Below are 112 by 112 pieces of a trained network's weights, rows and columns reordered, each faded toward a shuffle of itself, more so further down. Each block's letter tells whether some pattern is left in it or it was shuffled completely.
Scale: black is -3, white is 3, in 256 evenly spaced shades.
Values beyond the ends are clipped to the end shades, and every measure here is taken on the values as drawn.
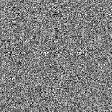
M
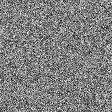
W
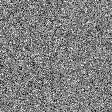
W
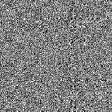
M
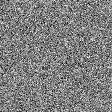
W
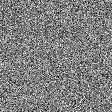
W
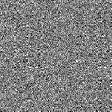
M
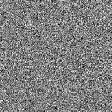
M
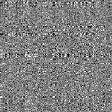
M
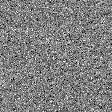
W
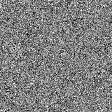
W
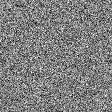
W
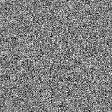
M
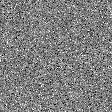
W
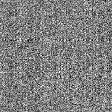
M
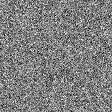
W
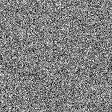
W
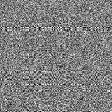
M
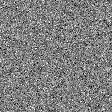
W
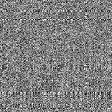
M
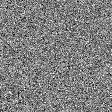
W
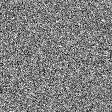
W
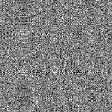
M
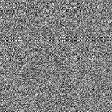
M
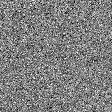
W
